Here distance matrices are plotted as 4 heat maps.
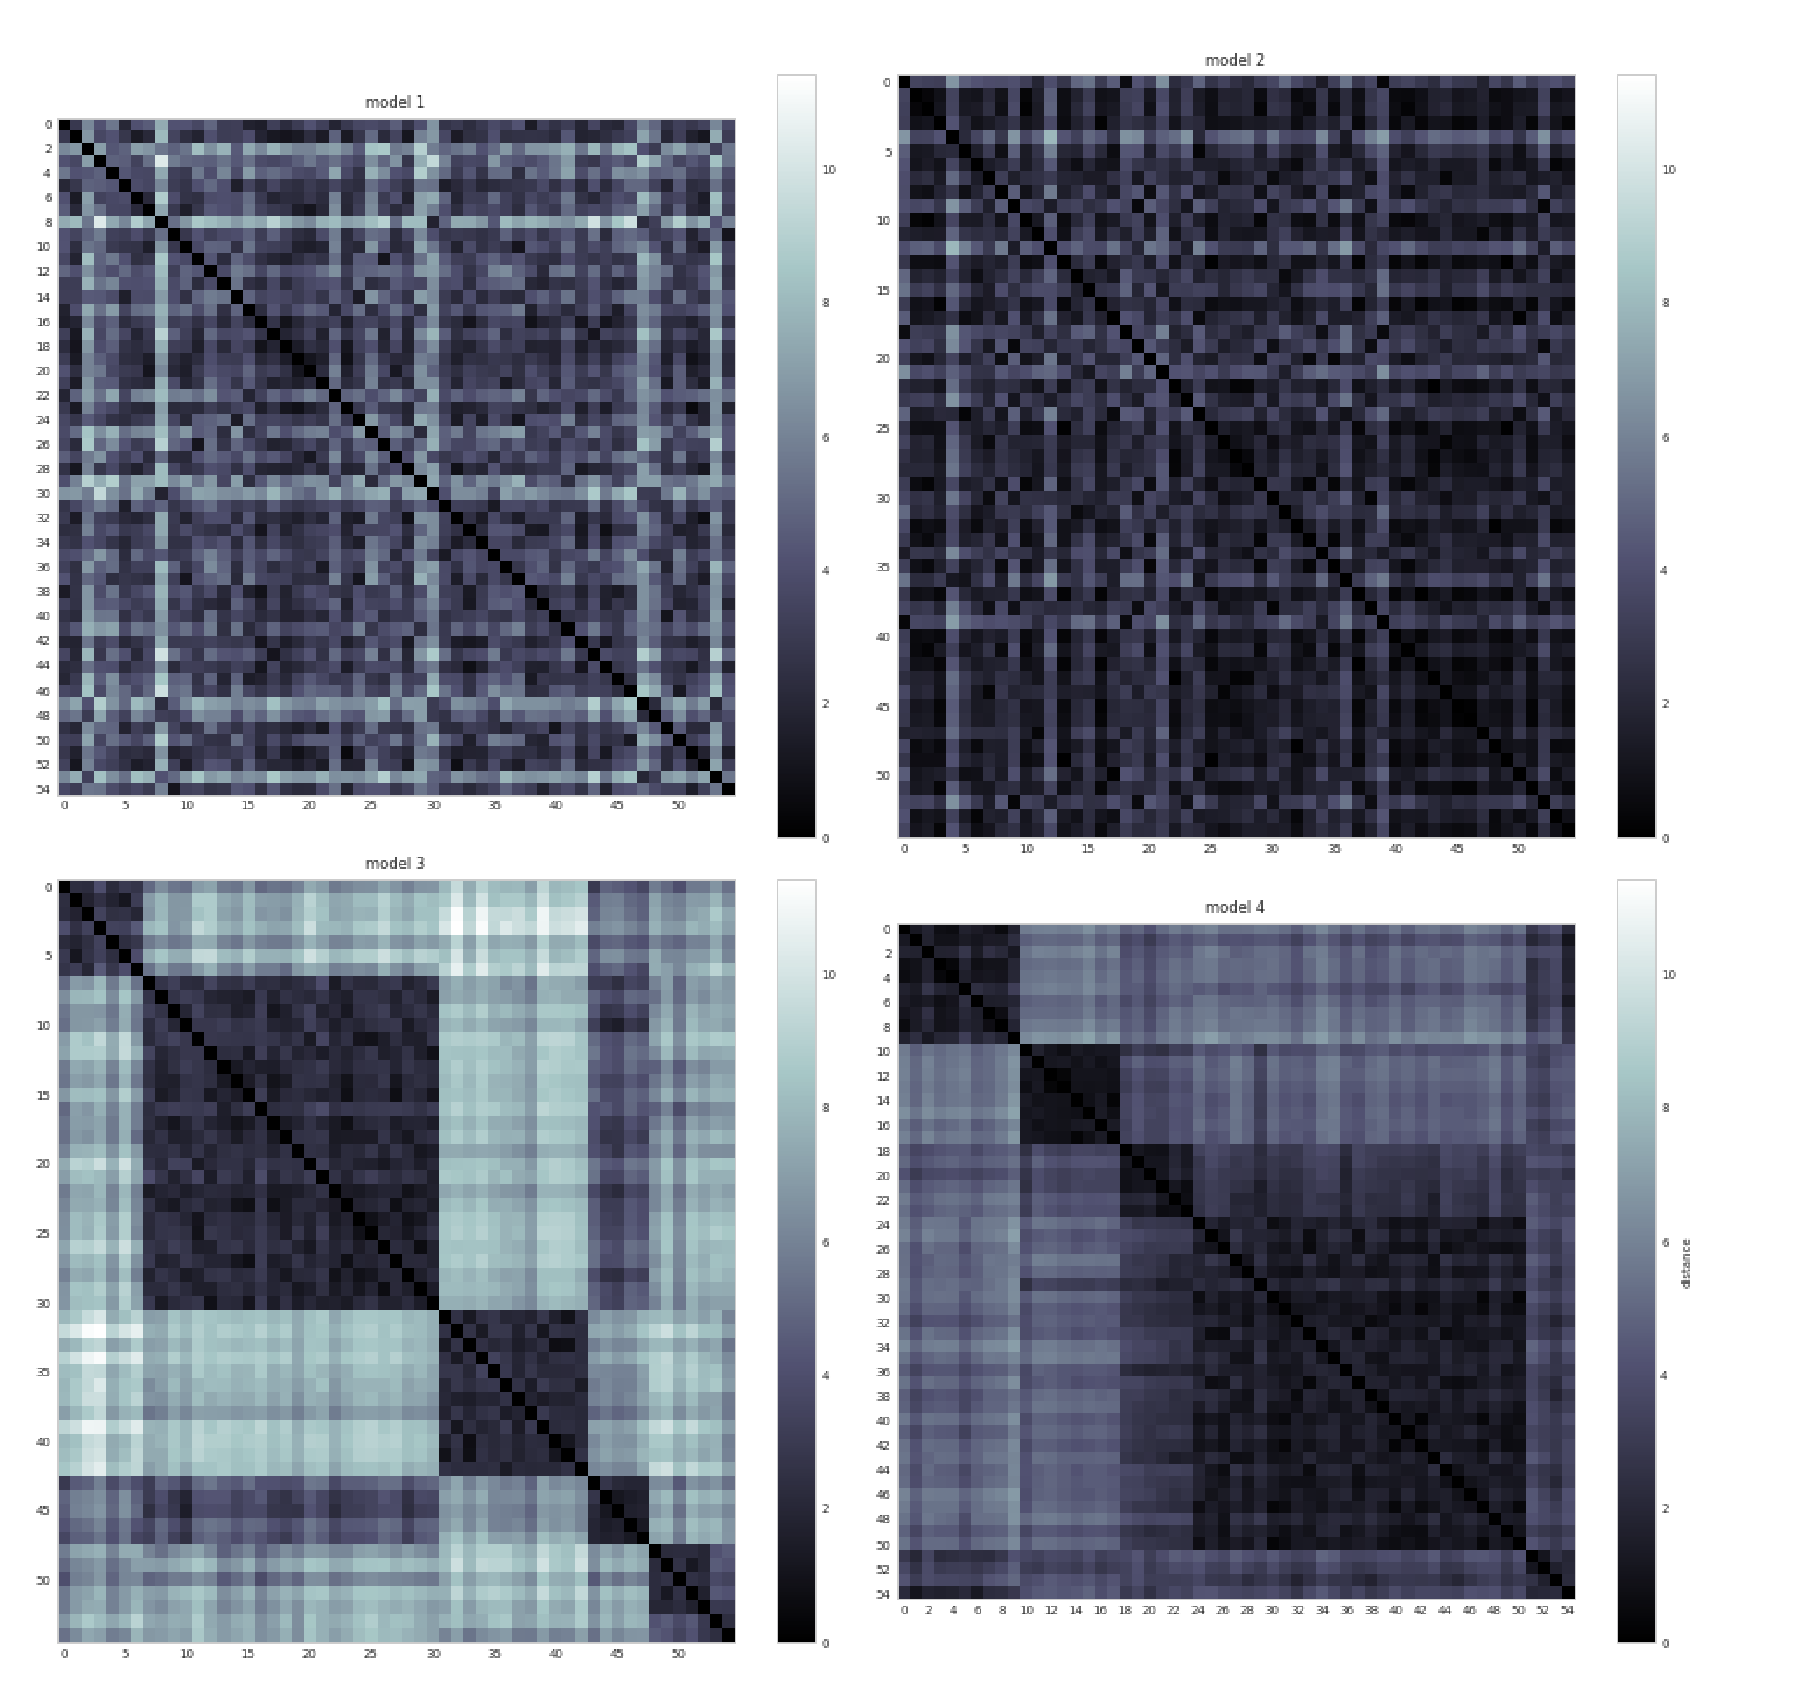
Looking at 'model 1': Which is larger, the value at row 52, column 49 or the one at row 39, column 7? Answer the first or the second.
the second
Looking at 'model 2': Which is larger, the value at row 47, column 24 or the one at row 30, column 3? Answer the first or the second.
the first
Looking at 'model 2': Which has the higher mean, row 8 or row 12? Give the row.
12
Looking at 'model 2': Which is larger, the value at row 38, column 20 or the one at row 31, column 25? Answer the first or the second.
the first
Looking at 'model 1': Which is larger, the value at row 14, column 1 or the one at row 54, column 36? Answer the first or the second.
the second
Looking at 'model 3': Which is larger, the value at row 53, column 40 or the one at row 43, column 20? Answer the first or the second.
the first
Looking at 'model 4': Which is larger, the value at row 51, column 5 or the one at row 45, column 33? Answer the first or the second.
the first
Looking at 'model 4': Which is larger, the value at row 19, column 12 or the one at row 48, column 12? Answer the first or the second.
the second
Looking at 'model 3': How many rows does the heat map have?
55
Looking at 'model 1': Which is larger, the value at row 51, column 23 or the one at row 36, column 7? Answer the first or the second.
the second
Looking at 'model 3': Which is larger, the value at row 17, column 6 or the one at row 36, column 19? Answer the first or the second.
the second
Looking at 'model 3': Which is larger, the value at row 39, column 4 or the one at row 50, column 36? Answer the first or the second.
the first
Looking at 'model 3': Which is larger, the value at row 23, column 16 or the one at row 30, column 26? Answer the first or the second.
the first
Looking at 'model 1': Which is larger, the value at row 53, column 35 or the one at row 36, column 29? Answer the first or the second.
the second
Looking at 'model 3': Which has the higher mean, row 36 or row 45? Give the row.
36
